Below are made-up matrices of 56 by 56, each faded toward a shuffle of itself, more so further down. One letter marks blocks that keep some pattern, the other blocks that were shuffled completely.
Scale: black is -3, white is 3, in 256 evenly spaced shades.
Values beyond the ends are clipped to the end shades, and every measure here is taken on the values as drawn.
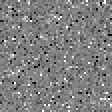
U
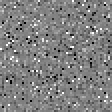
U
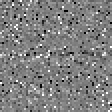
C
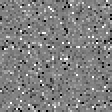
C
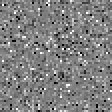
C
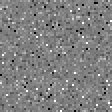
U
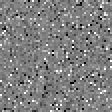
U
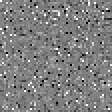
C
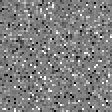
U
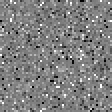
C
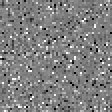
C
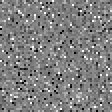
U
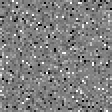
U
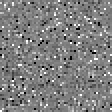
C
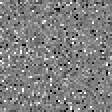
C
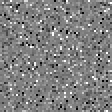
U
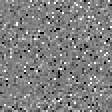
C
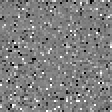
C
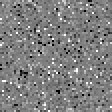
U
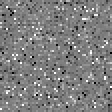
U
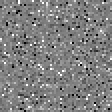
C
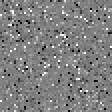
U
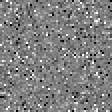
U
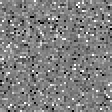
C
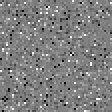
U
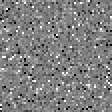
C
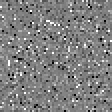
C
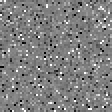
U
